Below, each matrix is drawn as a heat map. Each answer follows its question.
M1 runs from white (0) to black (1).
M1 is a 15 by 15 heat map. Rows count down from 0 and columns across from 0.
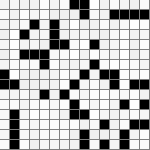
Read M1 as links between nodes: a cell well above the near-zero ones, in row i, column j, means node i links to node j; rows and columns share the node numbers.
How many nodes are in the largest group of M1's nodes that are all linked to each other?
3
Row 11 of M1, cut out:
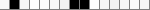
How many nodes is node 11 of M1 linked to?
3
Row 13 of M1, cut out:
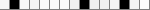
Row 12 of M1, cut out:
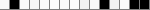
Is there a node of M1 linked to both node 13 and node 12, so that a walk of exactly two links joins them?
yes
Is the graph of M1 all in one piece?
no
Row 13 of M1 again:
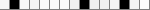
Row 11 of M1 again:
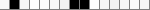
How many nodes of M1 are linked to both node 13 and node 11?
2
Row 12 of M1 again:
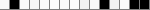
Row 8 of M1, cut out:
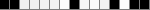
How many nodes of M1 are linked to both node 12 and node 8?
3
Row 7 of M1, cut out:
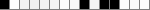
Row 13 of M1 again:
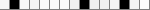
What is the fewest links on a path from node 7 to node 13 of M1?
2
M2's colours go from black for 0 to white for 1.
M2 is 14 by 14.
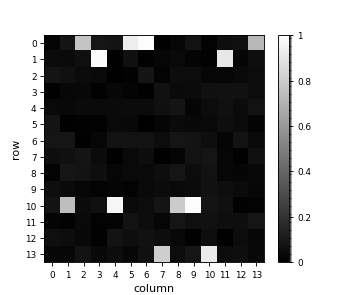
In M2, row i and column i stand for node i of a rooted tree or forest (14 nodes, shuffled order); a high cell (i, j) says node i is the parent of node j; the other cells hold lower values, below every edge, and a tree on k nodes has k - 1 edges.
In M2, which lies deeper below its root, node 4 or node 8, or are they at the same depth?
the same depth
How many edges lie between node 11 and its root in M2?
4
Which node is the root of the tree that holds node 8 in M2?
0
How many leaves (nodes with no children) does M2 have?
10
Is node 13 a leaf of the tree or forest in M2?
no
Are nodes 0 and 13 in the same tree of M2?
yes
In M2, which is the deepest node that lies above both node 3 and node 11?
1
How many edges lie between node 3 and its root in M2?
4
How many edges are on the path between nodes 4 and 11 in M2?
3
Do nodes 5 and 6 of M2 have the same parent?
yes
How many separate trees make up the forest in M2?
2
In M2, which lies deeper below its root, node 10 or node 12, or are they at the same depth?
node 10
